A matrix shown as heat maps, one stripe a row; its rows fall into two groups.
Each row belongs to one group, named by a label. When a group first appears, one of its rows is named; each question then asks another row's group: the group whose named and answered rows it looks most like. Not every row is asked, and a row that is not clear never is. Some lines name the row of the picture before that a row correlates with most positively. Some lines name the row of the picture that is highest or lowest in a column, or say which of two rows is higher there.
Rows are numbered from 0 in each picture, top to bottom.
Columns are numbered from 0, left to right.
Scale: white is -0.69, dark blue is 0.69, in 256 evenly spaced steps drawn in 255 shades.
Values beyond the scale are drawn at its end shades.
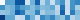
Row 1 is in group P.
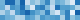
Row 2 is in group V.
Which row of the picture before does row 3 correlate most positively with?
3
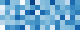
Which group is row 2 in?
V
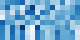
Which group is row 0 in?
P
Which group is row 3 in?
P
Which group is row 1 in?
V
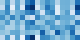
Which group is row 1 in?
V
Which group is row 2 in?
V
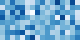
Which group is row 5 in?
V
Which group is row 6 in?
P
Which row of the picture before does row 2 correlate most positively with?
3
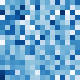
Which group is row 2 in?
P
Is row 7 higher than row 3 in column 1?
No
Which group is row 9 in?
V
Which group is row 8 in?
P
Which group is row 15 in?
P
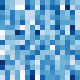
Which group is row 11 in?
V
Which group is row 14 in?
V
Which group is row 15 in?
V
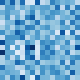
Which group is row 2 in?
V
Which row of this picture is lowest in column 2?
9
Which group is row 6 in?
P
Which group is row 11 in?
V
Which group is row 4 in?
P
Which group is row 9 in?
V
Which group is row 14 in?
V
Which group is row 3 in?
V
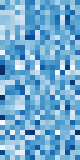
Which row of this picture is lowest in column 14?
13
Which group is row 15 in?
V
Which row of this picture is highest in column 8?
13
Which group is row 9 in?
P
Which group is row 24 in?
P
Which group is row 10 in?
P
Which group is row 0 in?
V
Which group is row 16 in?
P
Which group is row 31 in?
V
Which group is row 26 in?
V
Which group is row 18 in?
P
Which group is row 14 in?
P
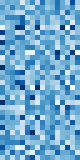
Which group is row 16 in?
P
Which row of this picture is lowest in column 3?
29
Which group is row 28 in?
P
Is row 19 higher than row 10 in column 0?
No
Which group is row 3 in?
P
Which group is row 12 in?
V
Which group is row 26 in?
V
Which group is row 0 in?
V
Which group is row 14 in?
P
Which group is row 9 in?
V
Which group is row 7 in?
P
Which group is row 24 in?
V
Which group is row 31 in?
V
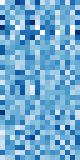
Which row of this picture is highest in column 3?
0
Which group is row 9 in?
P
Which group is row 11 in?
V
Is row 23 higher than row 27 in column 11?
Yes
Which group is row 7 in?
V
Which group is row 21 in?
V
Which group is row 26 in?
P
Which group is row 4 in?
V
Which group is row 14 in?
P
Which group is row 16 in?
P
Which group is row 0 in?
P
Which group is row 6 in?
V
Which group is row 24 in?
P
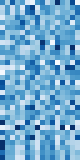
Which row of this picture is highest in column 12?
25
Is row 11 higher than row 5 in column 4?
No
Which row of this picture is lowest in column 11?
12
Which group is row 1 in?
V
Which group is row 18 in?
P
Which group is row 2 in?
V
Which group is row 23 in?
V
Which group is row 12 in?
V
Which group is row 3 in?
P
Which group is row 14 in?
P
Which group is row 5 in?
P
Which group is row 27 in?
V
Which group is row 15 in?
V
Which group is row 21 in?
V
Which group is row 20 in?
V
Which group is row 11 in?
P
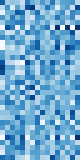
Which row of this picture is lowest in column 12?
5
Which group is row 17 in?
V
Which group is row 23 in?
P
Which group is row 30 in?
P
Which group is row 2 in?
P
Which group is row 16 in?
P
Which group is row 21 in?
P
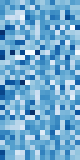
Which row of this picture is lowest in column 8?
26
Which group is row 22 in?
V
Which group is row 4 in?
V
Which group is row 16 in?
P
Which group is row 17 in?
P
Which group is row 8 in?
P
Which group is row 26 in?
V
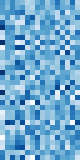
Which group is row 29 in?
P
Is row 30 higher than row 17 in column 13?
No
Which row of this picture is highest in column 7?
20
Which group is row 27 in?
P
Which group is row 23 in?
P
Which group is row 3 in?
V
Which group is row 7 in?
P
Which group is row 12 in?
P
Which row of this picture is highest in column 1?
24
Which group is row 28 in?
P
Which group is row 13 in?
P
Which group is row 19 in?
V
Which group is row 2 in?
P
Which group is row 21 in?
V
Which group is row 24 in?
P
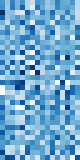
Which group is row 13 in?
V
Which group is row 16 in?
P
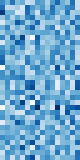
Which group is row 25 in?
V
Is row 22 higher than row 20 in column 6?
Yes
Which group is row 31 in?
V
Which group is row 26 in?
V
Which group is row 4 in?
P
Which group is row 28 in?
V
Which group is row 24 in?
P
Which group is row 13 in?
P
